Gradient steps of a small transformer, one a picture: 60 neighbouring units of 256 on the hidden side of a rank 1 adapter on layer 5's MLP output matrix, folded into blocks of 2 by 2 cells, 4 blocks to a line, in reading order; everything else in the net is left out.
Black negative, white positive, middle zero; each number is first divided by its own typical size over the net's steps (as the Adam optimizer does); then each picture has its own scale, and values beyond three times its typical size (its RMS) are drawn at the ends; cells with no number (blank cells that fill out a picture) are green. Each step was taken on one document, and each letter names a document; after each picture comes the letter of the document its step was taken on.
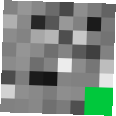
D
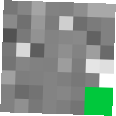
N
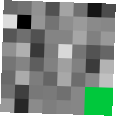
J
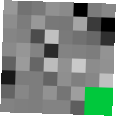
D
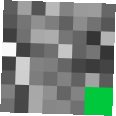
J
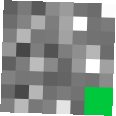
N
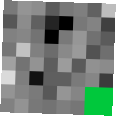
D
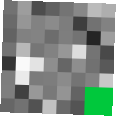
J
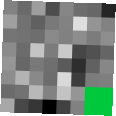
J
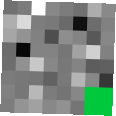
N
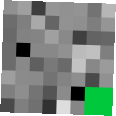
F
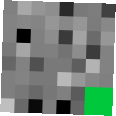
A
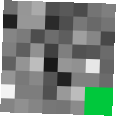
D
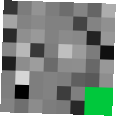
J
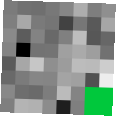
N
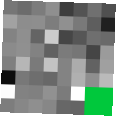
D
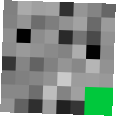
A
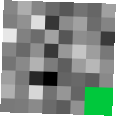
D
